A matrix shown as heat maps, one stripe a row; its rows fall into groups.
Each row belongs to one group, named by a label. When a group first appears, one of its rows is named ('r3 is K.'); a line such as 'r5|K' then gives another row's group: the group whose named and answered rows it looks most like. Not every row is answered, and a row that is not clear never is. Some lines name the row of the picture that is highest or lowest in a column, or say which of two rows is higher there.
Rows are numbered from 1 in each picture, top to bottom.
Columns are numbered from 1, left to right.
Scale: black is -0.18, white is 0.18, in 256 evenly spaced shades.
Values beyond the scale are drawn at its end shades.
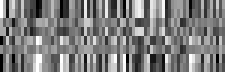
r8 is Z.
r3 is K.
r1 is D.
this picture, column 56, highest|7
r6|K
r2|D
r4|D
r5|Z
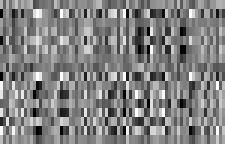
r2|Z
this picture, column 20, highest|10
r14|Z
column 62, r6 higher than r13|No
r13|D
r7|K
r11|D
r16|D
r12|K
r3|K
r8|D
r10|D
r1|D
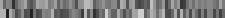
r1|K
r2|D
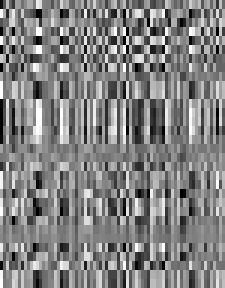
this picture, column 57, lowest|3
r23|D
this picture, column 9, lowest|7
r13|Z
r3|K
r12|Z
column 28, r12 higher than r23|Yes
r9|K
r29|K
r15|Z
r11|D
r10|D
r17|K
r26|K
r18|K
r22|K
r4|Z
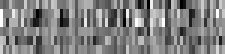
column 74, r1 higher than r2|Yes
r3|D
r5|D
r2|D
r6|D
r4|K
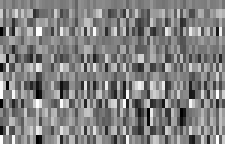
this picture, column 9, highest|13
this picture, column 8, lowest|12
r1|K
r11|D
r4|Z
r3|K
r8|Z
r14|K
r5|K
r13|K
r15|Z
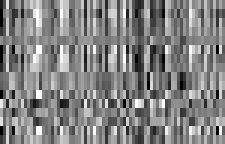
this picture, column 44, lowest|12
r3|Z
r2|Z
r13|K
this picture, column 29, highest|12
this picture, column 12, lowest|12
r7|Z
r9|K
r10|K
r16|Z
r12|D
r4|Z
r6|Z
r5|K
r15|Z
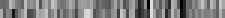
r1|K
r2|K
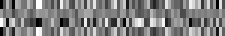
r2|K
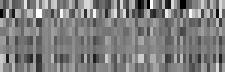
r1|K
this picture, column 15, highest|1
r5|D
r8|D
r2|Z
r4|K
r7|D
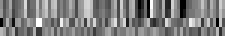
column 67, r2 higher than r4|Yes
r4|D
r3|Z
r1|K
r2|K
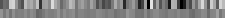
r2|D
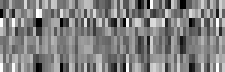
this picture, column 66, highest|2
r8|D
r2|Z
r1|K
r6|K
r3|D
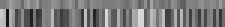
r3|D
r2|D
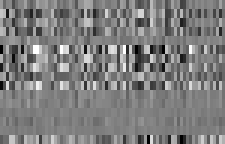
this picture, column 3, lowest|2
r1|K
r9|D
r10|Z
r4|D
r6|Z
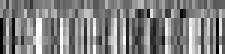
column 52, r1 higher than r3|Yes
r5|Z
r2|K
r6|Z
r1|D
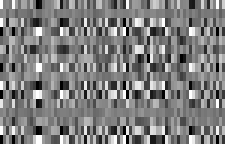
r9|K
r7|K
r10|D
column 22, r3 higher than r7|No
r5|K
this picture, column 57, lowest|7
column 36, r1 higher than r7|Yes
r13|D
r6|D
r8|Z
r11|Z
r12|D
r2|D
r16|Z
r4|Z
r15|D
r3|D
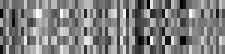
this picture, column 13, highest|2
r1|K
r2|Z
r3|K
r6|Z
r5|K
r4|Z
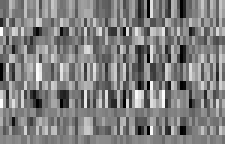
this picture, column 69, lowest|11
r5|D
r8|Z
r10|K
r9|Z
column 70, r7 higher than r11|No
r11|D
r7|K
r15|K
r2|K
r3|Z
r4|D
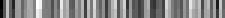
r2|Z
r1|Z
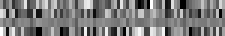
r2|D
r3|K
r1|K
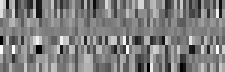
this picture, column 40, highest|1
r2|D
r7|K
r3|K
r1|D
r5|Z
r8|K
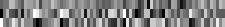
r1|K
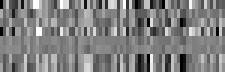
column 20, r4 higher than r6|No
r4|Z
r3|K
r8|K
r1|Z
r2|K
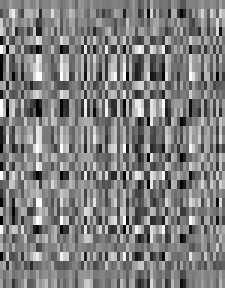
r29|Z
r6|D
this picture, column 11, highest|16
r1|K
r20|D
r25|Z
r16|Z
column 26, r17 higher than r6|Yes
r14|K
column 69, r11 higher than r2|Yes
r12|D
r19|Z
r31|K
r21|K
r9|Z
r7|Z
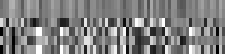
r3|D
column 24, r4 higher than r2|No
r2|K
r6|Z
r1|K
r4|Z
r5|K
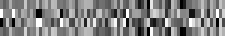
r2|D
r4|K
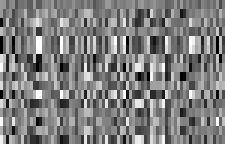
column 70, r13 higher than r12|No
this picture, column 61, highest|7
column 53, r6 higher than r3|No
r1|D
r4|D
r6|Z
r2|K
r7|D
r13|K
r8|D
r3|Z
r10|D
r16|D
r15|K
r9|K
